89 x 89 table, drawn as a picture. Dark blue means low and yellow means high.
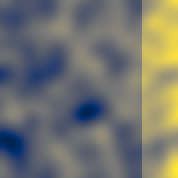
There are no lone odd cells. Values rise toward the right. The bottom left is the ninth with the lowest average. There are no regular stripes. The right part is higher, past a seam about 80% of the way across.
